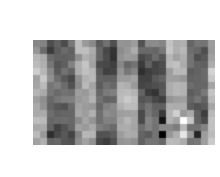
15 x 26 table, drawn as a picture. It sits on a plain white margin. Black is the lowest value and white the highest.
There is no overall slope. Overall the values sit about 50% of the way up the scale. The grain runs up and down. An odd patch, rougher than its surroundings, sits in the bottom right. The bottom right is the roughest part. Stripes running up and down repeat 4 times from left to right.
